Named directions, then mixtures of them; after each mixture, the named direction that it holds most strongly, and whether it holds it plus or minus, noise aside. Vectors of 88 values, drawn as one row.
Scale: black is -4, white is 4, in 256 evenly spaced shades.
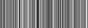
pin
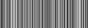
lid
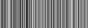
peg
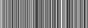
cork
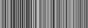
peg, plus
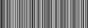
lid, plus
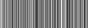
cork, plus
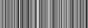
pin, minus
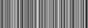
pin, minus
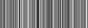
pin, plus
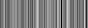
cork, minus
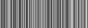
peg, plus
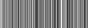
cork, plus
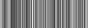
peg, plus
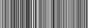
pin, minus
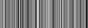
pin, minus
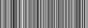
lid, minus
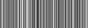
pin, plus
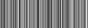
pin, plus
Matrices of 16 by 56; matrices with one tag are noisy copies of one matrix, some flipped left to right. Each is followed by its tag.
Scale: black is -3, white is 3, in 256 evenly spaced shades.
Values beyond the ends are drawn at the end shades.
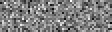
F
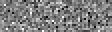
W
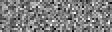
F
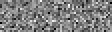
F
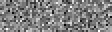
W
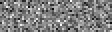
F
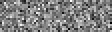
F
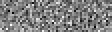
W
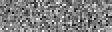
W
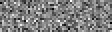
F
